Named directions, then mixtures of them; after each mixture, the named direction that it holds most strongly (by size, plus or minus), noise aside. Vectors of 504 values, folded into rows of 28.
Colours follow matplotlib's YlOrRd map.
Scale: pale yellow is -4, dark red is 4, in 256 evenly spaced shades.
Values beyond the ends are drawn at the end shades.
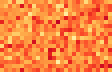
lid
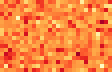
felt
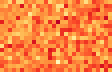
lid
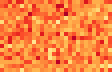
lid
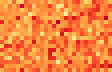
lid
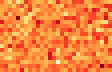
lid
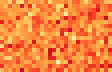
lid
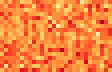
felt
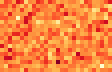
lid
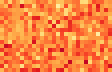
lid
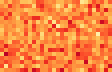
felt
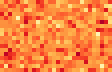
felt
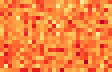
felt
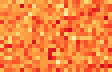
lid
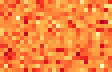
felt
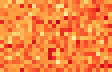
lid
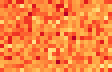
lid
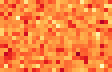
felt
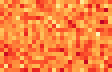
felt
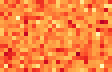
felt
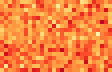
felt
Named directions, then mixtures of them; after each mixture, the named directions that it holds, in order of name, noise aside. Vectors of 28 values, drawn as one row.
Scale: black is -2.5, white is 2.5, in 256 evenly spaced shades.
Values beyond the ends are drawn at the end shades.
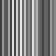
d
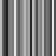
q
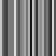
q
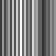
d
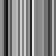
d, q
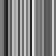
d, q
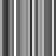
q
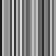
d, q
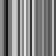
d, q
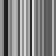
d, q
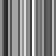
d, q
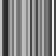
q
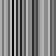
d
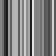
d, q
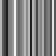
q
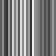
d, q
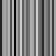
d, q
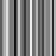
q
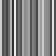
d, q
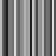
q
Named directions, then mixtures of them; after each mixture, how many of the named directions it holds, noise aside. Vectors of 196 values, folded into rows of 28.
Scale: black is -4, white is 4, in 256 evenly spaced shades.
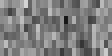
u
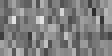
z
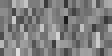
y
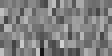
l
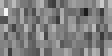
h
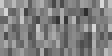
two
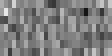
one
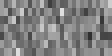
three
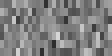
two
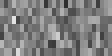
three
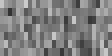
one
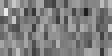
two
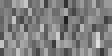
one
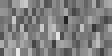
one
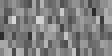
one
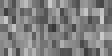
three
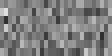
two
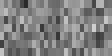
three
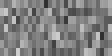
three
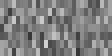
three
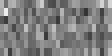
one
